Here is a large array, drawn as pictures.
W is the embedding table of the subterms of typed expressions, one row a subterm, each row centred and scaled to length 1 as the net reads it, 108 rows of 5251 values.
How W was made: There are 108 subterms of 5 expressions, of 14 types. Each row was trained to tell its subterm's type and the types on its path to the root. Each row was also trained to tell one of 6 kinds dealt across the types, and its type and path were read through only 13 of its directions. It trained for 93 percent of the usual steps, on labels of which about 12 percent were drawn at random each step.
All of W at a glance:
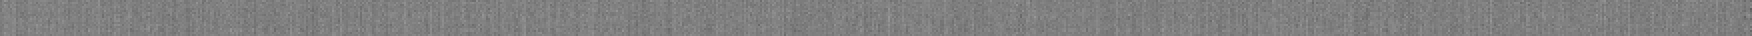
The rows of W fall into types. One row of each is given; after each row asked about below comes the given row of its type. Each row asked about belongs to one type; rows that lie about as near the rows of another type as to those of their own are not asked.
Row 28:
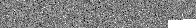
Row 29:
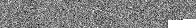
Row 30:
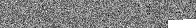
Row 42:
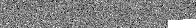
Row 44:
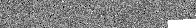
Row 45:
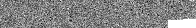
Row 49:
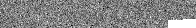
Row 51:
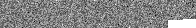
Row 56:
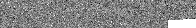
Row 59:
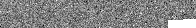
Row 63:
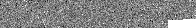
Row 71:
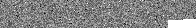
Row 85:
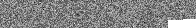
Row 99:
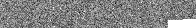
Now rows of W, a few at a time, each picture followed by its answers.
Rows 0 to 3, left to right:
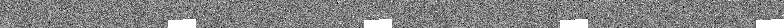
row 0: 56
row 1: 29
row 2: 30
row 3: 99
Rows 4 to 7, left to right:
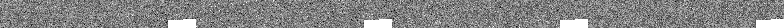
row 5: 30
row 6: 49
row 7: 99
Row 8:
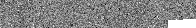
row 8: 44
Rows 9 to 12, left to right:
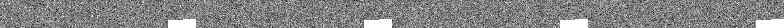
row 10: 59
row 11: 45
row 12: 59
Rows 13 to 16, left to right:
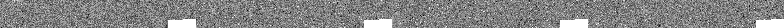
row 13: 99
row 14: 56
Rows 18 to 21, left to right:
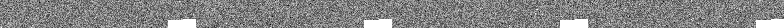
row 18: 28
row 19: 99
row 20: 56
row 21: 85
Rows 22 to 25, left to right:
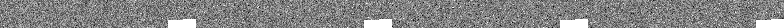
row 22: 49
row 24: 71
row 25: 30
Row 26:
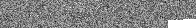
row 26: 59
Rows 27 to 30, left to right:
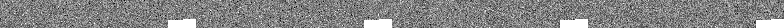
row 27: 71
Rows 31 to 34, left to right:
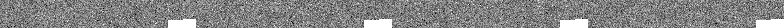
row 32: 59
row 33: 30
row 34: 51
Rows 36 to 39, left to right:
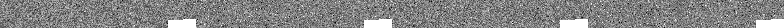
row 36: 51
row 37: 56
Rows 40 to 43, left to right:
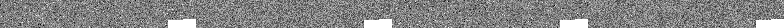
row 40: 45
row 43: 59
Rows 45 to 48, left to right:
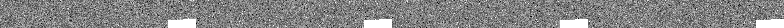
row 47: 45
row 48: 28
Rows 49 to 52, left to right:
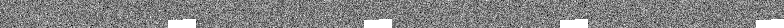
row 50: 49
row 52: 30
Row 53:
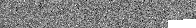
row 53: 51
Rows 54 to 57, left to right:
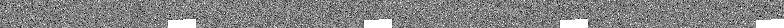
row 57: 45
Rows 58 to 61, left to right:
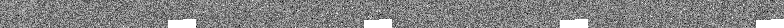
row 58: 28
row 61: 29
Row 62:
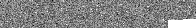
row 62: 59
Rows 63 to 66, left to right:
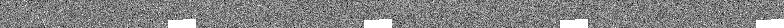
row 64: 28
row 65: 59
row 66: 28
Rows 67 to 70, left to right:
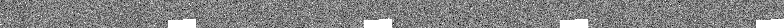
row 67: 44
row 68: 63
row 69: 51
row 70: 29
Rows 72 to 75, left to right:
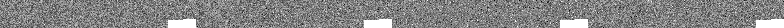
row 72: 71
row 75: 71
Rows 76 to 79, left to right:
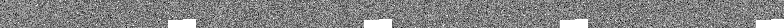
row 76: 28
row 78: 45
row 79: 45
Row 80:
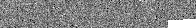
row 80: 99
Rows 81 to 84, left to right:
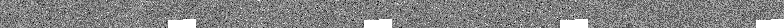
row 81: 42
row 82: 44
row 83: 29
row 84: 63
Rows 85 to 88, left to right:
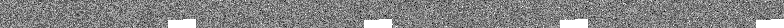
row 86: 28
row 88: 63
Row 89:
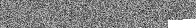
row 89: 63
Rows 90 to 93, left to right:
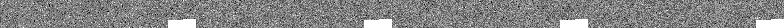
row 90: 42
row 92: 63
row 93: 85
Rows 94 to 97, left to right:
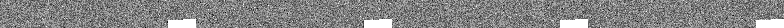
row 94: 63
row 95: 56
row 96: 30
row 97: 49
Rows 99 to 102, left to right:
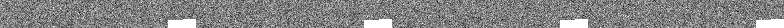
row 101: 99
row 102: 49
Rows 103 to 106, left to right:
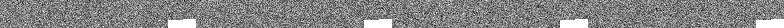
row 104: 99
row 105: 51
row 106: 71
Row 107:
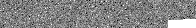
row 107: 45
